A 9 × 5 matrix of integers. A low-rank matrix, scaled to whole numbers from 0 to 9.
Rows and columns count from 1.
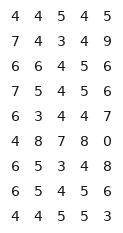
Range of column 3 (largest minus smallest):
4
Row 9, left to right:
4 4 5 5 3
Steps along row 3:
same down up up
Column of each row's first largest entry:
3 5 1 1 5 2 5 1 3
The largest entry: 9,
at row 2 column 5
